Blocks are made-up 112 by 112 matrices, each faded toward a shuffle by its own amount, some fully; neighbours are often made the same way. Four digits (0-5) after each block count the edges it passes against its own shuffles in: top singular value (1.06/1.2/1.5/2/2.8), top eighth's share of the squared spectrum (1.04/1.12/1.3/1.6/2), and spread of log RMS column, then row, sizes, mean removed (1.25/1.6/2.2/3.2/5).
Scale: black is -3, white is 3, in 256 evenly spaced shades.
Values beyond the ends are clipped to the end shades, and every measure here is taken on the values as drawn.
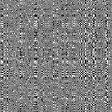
5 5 4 3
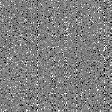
4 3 3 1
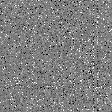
3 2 1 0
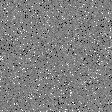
0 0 0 0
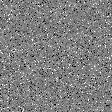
0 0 0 0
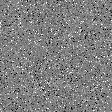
0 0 0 0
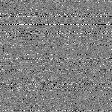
4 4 0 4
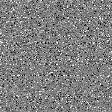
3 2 0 3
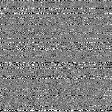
4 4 1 4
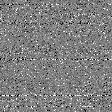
3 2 0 3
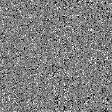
1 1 2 2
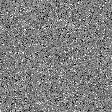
0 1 1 1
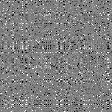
5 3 2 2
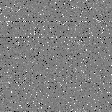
4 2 0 1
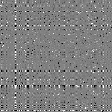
5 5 3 3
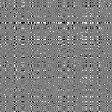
5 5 4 4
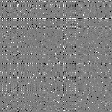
5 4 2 3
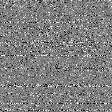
2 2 0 4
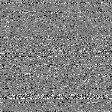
2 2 0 4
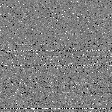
3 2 0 3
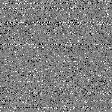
2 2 0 3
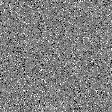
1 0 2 0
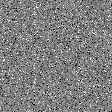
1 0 1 0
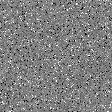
0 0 0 0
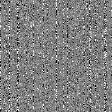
2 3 4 0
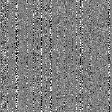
2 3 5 0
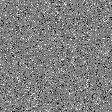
0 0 0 0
